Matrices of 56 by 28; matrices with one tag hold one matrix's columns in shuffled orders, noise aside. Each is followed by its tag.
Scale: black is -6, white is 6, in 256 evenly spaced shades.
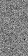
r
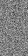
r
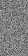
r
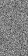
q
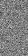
r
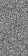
q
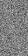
r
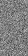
q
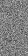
q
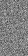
r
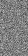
r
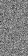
r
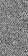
q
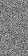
q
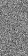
q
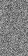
r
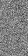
r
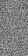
r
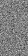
q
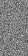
q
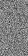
r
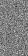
q
